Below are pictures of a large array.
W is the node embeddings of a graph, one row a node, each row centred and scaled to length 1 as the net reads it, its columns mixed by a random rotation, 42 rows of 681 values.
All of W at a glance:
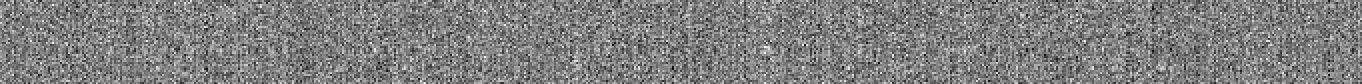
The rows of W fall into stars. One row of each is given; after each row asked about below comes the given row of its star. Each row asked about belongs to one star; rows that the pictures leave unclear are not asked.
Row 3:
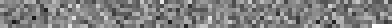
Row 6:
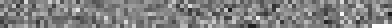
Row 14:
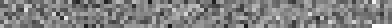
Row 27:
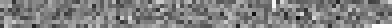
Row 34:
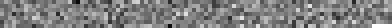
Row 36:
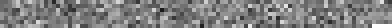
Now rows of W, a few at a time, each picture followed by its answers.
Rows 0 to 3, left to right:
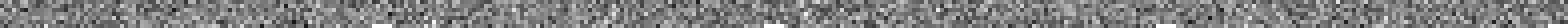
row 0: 34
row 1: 6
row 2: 36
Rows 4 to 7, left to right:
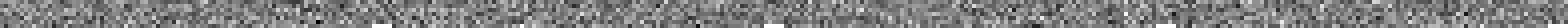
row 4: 6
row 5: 34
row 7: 3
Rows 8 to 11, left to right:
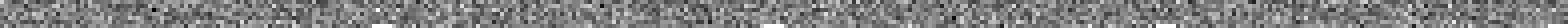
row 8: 27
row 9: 14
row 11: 27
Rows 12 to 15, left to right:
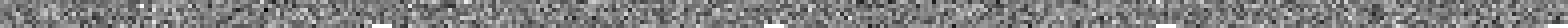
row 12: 14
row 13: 36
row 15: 3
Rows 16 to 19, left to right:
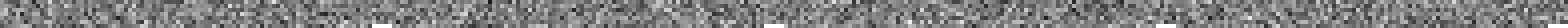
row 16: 34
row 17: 6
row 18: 6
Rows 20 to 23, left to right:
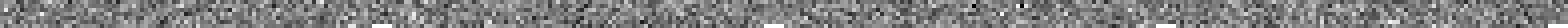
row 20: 6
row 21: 36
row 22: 27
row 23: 6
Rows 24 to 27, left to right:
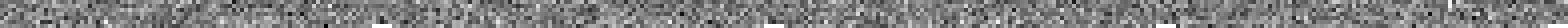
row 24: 3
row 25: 3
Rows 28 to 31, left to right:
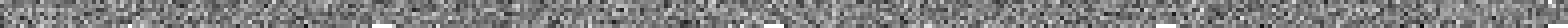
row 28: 34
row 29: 14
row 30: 34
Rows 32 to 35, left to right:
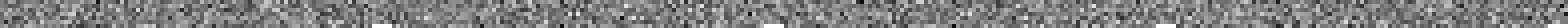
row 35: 34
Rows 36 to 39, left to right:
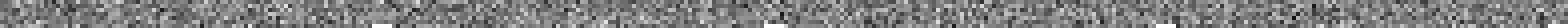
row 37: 6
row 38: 14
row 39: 34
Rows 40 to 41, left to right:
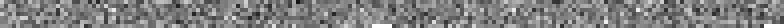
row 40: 27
